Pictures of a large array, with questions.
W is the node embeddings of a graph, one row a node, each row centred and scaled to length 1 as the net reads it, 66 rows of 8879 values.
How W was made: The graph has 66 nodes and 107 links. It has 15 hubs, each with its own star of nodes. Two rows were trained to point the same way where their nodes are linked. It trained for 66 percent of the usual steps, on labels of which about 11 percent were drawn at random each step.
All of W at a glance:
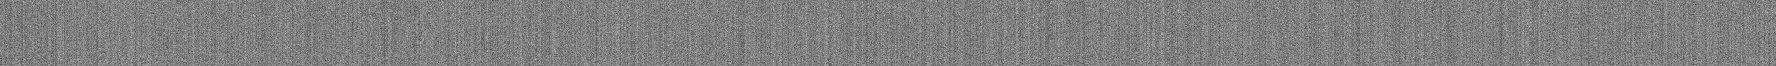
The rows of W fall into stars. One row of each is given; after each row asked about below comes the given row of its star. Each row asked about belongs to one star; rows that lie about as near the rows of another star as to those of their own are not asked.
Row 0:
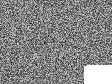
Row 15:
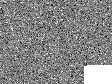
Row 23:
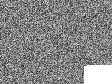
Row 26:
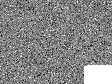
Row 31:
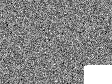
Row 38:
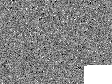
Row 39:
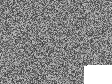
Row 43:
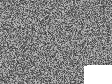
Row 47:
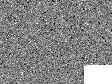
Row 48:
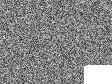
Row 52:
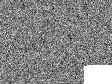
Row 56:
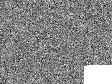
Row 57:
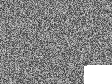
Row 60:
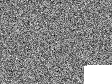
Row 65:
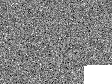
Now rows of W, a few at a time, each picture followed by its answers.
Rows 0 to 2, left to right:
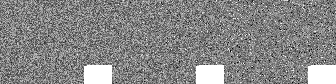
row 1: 26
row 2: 48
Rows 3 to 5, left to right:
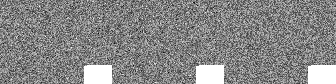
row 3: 43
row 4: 56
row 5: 38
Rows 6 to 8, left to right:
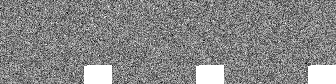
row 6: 57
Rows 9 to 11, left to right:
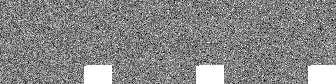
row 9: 23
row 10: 47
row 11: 26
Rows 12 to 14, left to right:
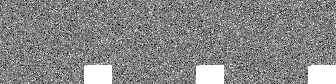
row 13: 39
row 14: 56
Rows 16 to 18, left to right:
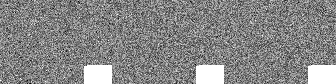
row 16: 48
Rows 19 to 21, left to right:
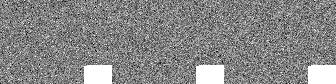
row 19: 48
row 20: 52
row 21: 60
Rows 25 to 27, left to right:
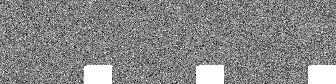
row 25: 57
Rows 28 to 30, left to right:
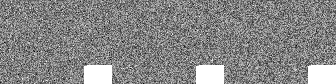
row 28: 26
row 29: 38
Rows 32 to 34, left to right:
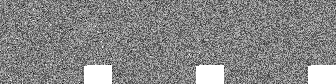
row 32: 15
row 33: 65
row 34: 15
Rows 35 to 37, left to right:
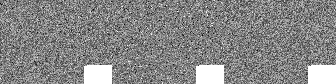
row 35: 0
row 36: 39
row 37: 47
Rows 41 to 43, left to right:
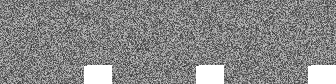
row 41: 48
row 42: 52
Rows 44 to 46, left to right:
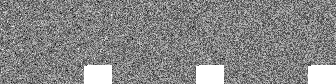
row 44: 39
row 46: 60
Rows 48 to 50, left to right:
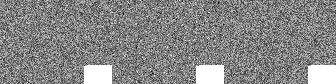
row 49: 43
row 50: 26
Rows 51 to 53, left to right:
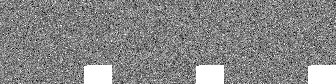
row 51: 38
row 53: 15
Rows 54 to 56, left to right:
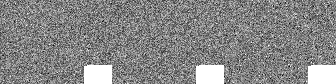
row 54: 0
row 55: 39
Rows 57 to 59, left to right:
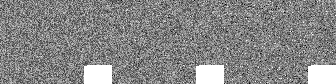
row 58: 56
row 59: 60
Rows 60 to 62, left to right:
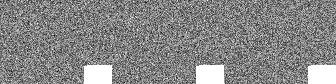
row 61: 43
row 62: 31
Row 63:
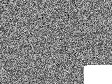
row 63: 15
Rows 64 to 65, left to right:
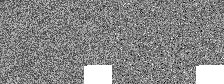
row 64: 56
